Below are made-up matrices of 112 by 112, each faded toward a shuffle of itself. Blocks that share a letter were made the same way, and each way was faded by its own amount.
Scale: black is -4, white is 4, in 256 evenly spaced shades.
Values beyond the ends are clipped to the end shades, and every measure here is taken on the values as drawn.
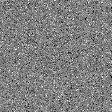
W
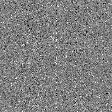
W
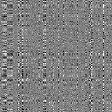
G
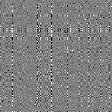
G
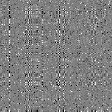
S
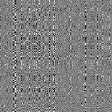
G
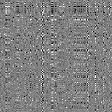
S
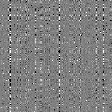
G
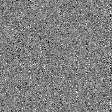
W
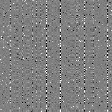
G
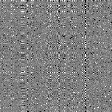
S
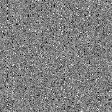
W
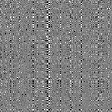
G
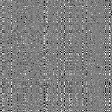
G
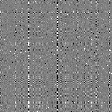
G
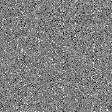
W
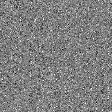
W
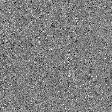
W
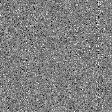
W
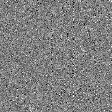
W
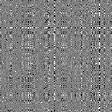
G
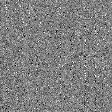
W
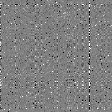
S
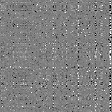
S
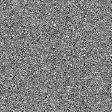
W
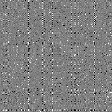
S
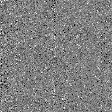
W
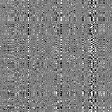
G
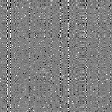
G
